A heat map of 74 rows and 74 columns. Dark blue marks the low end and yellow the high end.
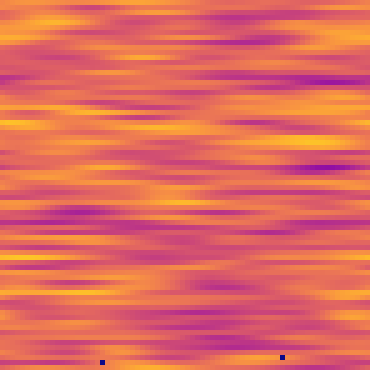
Streaks run across, left to right. The bottom middle is the ninth with the lowest average. There are two isolated cells, each far lower than the cells round it.
